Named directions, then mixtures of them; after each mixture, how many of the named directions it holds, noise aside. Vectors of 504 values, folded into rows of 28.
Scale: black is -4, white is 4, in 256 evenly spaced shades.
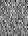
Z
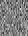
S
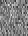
one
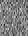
one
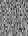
one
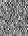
two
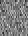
two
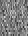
two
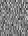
two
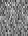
one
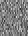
one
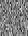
one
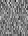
two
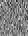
two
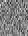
two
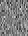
one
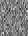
one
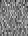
two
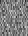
two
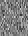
one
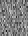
two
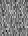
two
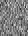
two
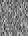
one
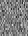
one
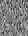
one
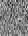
two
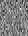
one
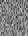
one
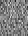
one
